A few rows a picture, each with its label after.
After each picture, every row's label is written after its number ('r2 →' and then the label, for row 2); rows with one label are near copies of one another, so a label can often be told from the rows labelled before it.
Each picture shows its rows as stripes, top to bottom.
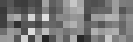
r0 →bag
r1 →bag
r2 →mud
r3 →bag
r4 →mud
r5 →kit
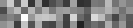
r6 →kit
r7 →mud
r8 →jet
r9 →kit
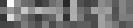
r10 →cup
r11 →jet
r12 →cup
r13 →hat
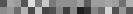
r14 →mud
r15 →kit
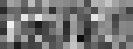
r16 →mud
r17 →hat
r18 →jet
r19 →cup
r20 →cup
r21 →kit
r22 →bag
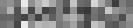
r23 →jet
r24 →kit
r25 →bag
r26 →jet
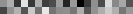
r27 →kit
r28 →mud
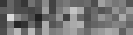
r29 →hat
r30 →bag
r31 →cup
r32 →bag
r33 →mud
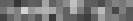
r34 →bag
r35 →jet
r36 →hat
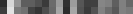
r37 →cup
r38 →cup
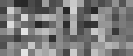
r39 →bag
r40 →cup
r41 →jet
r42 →cup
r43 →jet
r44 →hat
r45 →mud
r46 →jet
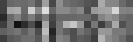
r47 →hat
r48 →mud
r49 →hat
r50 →bag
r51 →hat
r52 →hat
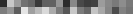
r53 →cup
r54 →jet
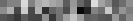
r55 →jet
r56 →kit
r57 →bag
